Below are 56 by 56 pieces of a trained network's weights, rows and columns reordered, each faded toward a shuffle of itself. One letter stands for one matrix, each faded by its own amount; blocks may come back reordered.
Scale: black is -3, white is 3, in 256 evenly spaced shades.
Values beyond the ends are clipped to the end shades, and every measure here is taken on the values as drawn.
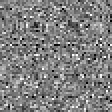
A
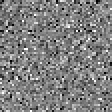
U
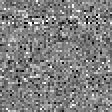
U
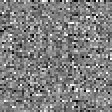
A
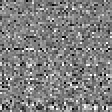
A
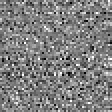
U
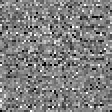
A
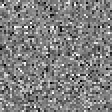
U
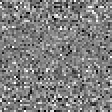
U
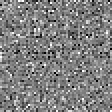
U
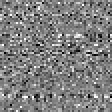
A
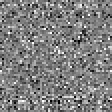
U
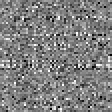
A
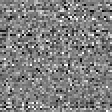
A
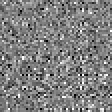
A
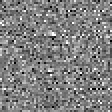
A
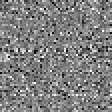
U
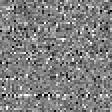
U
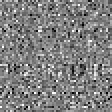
A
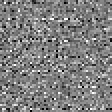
A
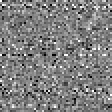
A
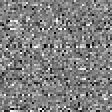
A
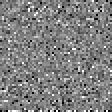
U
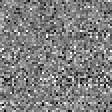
U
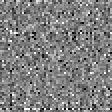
U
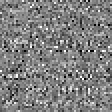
A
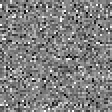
U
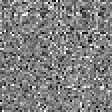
U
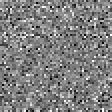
U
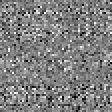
A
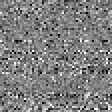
A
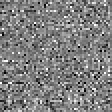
U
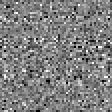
A
